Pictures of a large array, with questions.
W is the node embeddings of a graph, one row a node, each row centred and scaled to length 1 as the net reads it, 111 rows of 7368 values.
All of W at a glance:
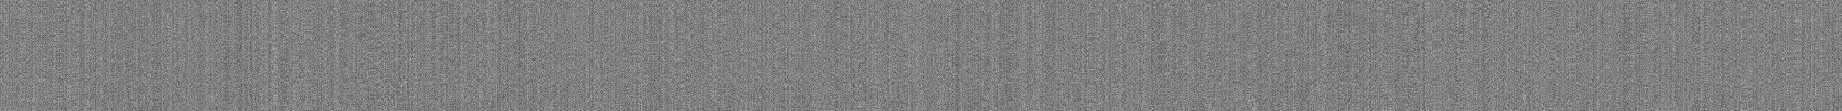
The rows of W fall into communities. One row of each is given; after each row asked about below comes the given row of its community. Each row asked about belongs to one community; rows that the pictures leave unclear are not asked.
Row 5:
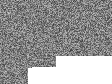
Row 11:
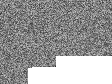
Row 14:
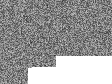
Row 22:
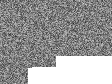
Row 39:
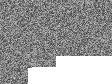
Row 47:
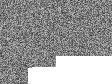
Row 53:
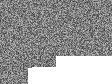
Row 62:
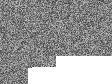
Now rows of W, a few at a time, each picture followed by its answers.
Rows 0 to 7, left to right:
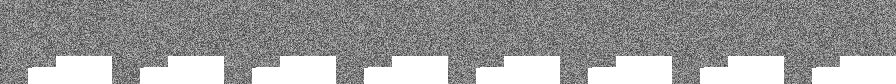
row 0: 62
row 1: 22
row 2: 53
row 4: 5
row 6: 39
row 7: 53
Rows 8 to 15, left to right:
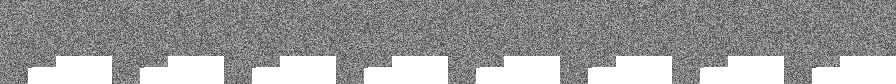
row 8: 22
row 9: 53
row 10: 62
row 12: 14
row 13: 22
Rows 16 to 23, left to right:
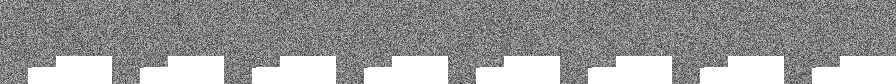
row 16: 5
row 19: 39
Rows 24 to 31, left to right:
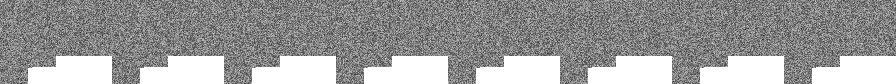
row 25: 22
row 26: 14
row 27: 47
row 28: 22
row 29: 11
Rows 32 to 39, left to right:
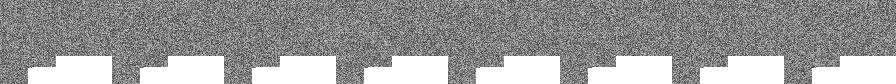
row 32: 62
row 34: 39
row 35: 22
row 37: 39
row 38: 14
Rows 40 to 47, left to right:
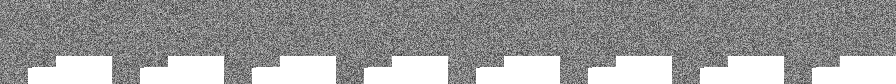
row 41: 47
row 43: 22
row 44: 53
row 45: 62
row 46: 5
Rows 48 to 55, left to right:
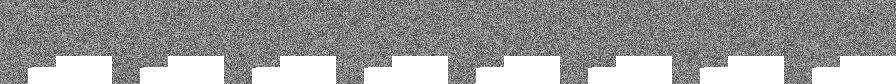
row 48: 14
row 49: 22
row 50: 39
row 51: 62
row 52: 22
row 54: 39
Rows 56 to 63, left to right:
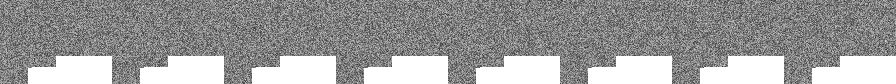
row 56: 14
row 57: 22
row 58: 53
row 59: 11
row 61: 39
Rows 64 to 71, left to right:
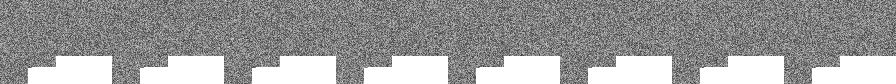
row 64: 22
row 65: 62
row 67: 14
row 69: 53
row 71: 14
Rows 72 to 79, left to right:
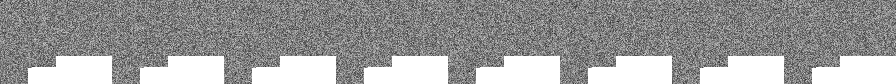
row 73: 14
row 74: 5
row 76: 53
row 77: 39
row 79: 62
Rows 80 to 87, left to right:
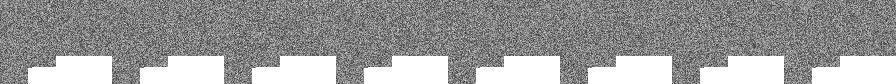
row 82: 39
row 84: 14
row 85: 47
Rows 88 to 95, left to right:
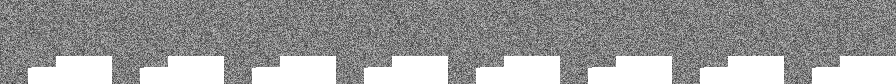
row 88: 39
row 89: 11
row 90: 5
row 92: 53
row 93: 5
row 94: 53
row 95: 14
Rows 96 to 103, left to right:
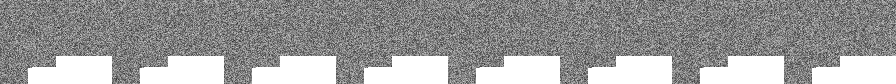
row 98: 14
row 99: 5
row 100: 53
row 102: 39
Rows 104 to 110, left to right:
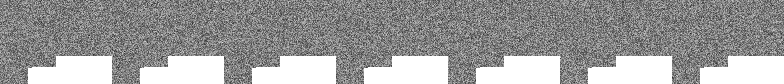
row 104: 5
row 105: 11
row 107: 11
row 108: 47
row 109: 5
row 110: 11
